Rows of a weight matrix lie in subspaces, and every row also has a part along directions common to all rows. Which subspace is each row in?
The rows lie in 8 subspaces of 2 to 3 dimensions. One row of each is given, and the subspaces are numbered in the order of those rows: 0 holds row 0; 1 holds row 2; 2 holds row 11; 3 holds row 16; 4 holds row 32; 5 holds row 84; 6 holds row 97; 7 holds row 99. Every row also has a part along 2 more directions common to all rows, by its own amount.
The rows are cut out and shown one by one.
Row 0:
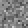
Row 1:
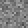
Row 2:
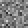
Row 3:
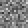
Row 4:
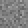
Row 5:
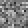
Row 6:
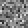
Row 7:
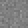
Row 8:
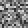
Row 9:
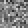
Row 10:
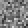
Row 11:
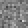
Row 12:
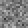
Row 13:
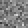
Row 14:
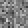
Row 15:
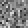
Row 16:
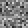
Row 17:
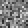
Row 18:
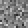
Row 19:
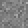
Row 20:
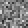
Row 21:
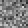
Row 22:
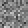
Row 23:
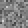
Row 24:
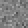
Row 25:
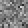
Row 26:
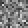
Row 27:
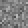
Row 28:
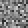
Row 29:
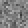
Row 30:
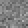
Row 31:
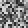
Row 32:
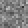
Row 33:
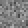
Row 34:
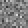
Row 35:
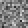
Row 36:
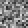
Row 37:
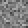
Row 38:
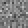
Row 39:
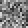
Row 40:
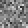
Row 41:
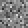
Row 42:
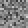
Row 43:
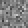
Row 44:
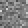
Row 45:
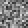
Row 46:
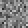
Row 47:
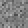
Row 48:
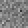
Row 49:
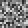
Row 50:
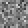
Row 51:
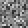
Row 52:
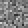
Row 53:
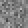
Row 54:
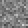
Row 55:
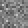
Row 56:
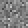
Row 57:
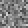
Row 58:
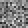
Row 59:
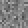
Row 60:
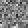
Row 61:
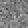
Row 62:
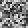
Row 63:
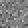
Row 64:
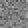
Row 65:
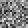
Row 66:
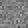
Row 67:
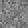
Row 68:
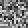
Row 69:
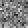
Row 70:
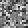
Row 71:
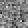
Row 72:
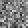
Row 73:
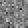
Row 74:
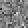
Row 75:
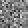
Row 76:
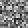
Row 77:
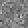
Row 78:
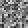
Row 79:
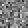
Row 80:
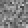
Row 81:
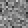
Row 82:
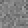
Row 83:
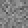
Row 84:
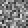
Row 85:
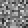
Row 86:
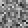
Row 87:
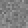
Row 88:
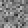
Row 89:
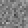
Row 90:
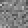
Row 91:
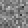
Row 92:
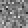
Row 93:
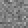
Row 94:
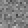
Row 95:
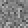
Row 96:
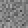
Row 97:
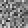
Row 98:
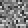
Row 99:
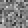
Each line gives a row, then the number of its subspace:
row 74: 0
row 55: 5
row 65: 2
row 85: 4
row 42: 3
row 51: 2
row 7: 3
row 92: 3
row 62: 6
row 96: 6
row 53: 5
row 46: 6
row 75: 4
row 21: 4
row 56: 6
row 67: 7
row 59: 7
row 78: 7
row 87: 0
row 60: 7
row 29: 1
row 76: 4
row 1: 0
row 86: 0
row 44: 3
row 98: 4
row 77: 6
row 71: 2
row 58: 2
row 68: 4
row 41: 6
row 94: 7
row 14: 5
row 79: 0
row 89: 4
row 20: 3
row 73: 5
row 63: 1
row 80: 5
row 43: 2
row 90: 1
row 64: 3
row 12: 1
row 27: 7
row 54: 1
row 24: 0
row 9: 7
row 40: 5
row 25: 5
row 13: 2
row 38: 3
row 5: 5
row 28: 4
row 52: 2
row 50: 7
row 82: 1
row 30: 1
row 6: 6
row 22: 2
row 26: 0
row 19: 7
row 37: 1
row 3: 1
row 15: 4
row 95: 0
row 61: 3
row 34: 7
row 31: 0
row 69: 5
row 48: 6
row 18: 2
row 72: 6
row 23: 7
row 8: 5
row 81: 3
